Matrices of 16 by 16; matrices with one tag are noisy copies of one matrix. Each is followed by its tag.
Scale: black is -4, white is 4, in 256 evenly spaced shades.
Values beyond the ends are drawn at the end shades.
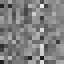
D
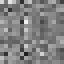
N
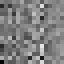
D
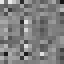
N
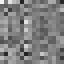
N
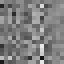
D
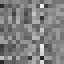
D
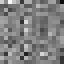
N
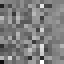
D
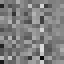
D
